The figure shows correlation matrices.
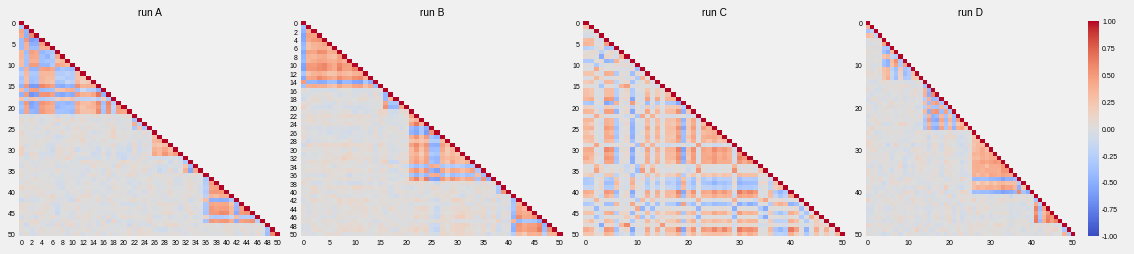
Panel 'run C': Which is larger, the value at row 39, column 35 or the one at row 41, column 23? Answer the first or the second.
the second
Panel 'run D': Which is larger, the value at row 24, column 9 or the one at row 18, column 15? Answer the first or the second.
the second
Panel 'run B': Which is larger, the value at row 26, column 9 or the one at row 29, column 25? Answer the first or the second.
the first
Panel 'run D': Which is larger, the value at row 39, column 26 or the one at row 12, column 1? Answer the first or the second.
the first
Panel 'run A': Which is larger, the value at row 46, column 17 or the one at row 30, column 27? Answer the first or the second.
the second
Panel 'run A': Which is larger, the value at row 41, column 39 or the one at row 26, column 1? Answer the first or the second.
the first
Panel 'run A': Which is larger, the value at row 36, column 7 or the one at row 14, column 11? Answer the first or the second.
the second
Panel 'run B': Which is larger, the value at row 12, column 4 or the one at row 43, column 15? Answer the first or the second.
the first
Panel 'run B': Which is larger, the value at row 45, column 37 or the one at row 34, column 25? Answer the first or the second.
the second
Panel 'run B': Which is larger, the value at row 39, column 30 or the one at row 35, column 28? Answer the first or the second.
the second
